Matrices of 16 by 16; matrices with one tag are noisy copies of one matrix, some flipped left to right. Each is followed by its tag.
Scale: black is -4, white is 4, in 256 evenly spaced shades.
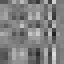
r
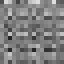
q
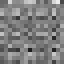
q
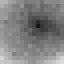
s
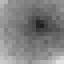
s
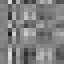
r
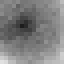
s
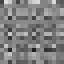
q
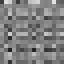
q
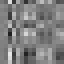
r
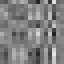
r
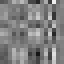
r
